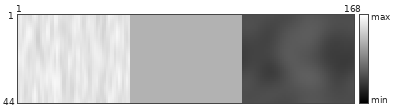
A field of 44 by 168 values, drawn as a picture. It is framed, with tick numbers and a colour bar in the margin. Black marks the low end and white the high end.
The table splits into one row of 3 panels. Panel 1,1: very high, streaked downward, faint in contrast. Panel 1,2: high, flat. Panel 1,3: low, smooth, faint in contrast.
